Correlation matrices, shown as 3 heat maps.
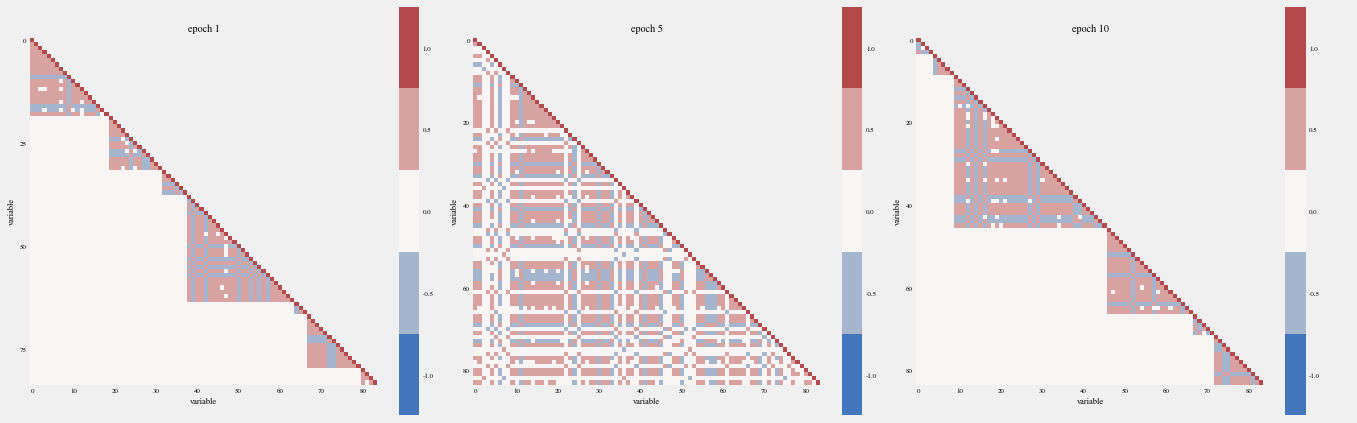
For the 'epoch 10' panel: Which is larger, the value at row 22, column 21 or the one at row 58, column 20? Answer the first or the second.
the first
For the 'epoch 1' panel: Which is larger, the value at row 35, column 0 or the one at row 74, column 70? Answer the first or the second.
the second
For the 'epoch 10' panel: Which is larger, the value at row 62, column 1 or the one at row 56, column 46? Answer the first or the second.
the second
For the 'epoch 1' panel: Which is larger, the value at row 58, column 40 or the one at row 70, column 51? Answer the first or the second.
the first
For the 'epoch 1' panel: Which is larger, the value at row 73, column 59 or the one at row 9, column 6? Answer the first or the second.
the first
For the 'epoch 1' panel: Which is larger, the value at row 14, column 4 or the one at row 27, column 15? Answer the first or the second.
the first
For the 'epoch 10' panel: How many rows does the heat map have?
84
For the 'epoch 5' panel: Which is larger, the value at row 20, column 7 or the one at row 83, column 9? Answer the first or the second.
the second
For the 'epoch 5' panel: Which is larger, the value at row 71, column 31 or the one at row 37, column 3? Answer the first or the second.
the first
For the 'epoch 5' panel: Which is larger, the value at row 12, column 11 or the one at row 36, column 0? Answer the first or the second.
the second
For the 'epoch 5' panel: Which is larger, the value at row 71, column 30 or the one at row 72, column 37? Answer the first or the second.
the second
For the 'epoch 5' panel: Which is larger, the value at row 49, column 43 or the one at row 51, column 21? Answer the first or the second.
the first
